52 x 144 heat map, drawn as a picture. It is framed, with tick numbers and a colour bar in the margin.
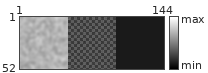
The table splits into one row of 3 panels. Panel 1,1: high, blotchy, faint in contrast. Panel 1,2: low, checkered. Panel 1,3: very low, flat.
